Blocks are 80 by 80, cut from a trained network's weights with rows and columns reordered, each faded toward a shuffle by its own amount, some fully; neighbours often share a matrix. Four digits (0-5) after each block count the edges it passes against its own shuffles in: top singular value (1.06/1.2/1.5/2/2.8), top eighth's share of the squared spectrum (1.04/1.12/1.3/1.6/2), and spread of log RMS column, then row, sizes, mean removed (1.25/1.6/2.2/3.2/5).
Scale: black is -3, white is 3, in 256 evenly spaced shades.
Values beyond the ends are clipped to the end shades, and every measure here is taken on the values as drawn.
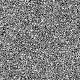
2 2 0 0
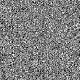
3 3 1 1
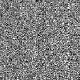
3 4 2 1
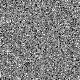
2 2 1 0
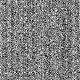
3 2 0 1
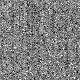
2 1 0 0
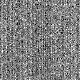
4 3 1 2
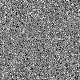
0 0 0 0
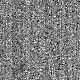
2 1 0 0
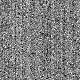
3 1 0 0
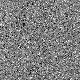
1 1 0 0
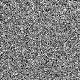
2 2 0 0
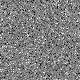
0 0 0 0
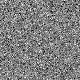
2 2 0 0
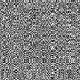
4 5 3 2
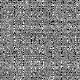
3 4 3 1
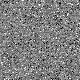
0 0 0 0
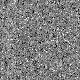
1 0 0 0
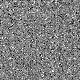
0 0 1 0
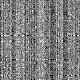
4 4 2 3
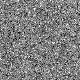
1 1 0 0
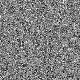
2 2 0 0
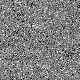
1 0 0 0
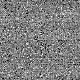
2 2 2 0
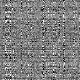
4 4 4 0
